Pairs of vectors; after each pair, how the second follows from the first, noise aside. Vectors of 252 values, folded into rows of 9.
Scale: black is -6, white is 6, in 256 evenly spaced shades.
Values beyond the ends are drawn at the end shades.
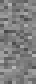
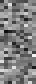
scaled up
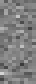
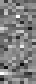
scaled up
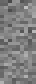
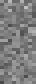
sign-scrambled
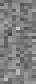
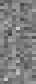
copied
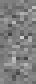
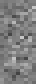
copied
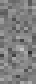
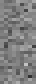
shuffled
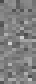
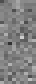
sign-scrambled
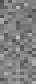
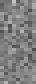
shuffled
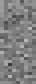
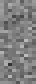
copied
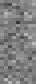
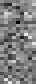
scaled up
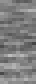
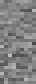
sign-scrambled
